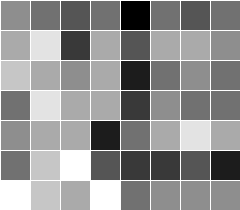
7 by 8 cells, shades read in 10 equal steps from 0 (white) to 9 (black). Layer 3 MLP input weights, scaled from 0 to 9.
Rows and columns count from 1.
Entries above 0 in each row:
8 8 8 8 8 7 6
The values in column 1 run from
0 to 5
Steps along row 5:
down same up down down down up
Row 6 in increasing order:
0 2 5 6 6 7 7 8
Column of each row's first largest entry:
5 3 5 5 4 8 5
